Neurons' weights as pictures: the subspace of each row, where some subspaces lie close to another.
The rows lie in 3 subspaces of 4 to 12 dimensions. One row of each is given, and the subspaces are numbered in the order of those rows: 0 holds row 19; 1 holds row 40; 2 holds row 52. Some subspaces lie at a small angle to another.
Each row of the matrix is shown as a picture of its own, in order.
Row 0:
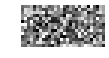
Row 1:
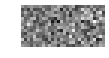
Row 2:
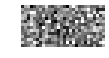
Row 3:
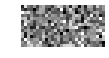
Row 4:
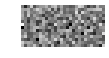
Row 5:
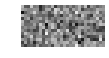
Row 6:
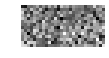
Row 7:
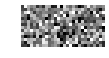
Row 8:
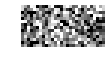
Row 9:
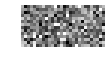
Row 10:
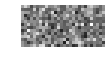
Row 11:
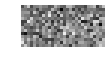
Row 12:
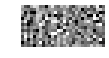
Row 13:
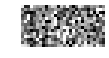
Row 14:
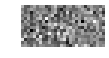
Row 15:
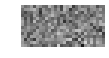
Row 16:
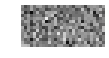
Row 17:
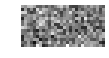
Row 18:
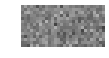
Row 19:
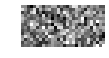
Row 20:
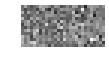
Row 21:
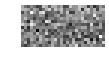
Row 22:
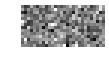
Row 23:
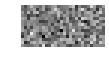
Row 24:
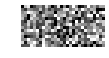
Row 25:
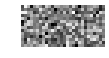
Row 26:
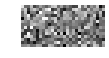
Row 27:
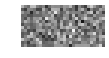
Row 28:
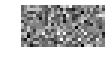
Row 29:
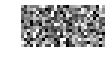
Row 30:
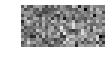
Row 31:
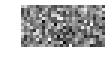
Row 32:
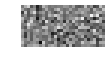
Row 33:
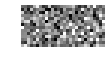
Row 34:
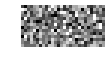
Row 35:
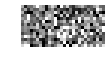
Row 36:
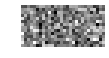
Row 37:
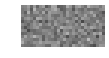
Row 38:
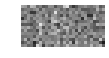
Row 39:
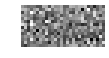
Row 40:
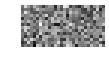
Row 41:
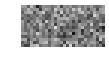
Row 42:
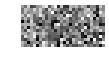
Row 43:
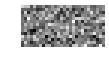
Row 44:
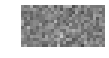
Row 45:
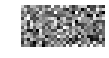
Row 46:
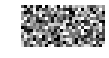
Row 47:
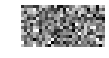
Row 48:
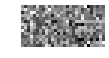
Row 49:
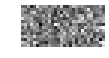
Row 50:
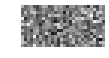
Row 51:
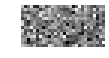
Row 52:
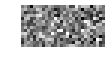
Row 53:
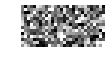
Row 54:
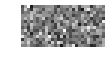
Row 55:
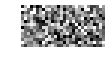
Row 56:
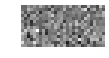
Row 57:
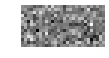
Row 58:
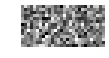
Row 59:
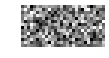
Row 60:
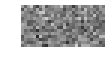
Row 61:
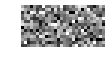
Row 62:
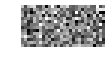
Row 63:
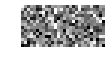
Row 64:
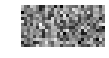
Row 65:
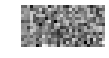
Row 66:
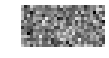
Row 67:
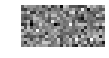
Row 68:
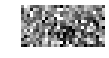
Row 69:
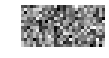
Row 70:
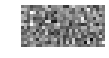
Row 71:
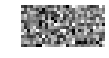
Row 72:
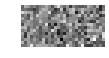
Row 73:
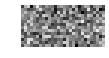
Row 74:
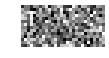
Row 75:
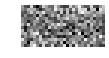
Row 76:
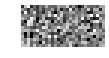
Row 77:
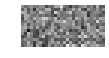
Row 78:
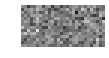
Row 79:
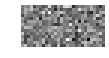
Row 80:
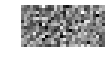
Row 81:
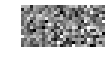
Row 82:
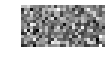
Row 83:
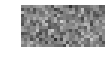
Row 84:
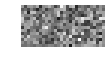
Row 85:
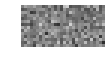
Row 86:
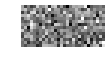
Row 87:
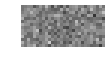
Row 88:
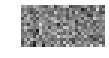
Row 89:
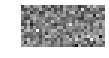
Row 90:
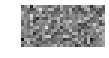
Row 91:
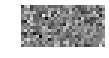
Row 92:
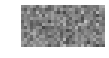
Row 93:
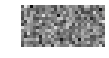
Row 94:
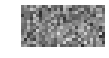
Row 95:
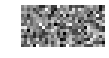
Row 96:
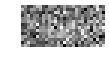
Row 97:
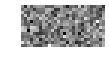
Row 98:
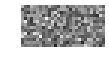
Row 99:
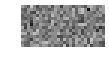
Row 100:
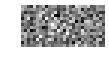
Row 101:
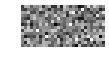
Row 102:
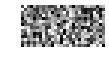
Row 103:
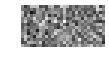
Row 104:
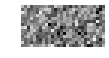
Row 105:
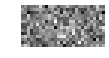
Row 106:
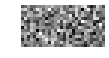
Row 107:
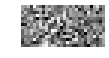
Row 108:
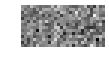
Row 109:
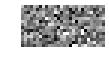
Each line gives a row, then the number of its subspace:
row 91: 2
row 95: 0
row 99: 1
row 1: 2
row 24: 1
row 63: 2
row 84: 2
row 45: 1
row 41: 1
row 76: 2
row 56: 0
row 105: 0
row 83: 0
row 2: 1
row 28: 0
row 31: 2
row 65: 0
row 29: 0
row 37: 2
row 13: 1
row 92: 0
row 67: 1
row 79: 0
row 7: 1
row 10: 0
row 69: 2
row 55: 2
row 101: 1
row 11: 2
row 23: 2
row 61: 2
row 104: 0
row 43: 2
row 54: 2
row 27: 2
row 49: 1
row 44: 0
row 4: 2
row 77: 0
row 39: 1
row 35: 1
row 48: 0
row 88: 1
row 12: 2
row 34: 2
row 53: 0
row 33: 2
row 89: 1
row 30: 0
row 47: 2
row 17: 0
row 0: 0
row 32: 2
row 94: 0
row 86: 0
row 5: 0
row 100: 2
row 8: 0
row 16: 1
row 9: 1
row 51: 0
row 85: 1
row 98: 2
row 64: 0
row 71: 0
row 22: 0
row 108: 2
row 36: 0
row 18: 1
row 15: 0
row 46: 2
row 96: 0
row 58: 0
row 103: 2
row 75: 1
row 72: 0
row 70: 1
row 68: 2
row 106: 2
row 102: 2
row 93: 2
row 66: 2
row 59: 2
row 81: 2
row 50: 2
